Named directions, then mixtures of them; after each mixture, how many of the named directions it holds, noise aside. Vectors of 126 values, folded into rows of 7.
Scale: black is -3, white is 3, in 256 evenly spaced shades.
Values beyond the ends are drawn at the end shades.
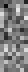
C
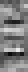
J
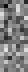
one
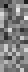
one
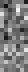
one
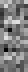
two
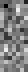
one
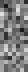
one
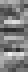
one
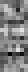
two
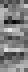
two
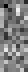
one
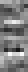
one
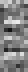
two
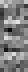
two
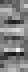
one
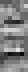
one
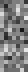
one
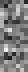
two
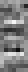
one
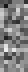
two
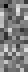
one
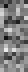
two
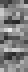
two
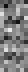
two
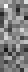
one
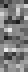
two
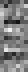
two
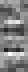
one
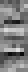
one
